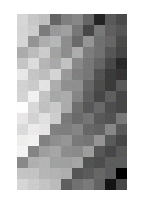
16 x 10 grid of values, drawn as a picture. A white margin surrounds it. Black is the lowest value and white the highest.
Slope: up to the left. Ninth with the highest average: middle left. Grain: diagonal, up to the right.
